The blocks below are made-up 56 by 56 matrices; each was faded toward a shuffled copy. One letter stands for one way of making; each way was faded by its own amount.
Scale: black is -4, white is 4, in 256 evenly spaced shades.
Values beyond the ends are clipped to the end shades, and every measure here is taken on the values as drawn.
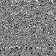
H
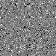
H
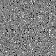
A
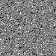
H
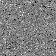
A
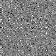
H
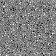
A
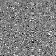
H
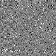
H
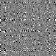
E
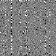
E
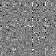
E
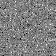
A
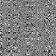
E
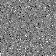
A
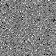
A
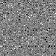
H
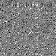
H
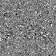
A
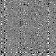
E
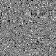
H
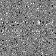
H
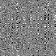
E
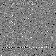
H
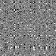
E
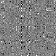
E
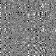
E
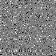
H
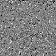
A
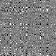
E
